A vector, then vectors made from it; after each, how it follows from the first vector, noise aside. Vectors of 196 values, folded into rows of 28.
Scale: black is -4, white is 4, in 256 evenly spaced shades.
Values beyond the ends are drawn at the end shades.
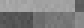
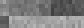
reversed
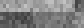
copied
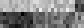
scaled up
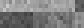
copied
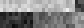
scaled up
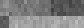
reversed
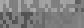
partly zeroed
